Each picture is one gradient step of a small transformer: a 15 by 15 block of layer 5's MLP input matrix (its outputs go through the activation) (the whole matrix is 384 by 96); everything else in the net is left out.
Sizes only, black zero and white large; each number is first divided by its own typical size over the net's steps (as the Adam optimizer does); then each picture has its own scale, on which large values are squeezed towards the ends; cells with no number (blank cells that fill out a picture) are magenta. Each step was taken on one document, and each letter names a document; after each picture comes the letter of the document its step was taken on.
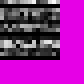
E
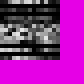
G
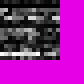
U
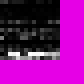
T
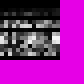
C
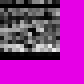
C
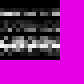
E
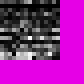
U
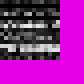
C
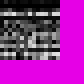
E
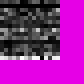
U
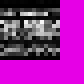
C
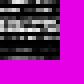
G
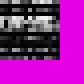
G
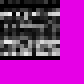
E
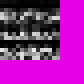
C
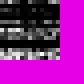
T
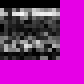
E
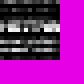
G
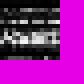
E
